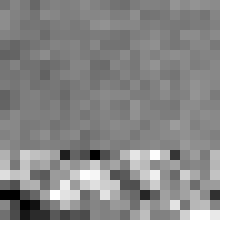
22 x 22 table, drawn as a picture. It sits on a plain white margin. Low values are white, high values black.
The top part is calmer, up to a seam about 70% of the way down. The ninth with the lowest average is the bottom right. Neither half mirrors the other. A few values lie far out on both sides of the bulk.
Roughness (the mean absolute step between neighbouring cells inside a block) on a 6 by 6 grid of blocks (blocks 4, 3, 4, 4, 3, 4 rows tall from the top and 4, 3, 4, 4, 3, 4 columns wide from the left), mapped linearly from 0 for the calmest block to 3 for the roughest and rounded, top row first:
0 0 0 0 0 0 / 0 0 0 0 0 0 / 0 0 0 0 0 0 / 0 0 0 0 0 0 / 2 2 3 2 3 1 / 2 3 2 2 2 2
